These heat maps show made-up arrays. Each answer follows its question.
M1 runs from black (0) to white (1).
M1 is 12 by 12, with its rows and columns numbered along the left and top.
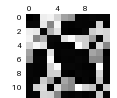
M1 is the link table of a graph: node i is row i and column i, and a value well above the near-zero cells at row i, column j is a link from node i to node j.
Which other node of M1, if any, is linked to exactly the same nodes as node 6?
node 5
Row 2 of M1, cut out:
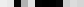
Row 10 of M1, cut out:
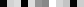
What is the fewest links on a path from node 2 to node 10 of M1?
1
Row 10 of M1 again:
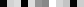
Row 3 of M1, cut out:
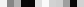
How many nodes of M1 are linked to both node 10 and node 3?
8
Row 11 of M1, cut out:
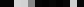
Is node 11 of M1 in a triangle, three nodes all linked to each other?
yes
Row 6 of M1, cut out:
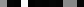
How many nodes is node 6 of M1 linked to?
4
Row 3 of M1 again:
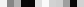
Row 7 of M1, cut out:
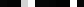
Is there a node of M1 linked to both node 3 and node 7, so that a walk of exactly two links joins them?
no
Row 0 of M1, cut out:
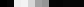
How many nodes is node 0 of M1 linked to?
5
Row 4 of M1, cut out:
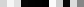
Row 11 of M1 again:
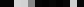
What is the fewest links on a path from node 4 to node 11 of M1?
1
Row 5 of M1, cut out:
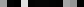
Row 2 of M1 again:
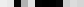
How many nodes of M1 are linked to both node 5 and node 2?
4
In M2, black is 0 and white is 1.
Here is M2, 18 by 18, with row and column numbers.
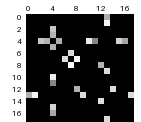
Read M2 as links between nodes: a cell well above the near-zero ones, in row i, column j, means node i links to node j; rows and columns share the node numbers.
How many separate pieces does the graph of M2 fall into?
3
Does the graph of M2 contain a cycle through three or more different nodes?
no
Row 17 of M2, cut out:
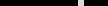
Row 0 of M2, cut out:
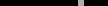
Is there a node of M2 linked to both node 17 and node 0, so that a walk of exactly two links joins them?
yes
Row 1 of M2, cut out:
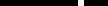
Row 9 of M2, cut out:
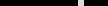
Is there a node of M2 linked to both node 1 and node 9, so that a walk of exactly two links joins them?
yes
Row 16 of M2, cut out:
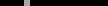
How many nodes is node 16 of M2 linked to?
1
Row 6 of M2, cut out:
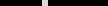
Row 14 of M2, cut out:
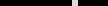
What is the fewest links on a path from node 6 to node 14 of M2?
4
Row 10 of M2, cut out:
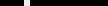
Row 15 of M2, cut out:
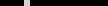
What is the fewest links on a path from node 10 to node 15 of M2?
2
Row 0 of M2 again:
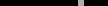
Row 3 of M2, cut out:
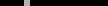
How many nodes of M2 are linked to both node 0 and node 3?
0
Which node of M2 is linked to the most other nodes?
node 4
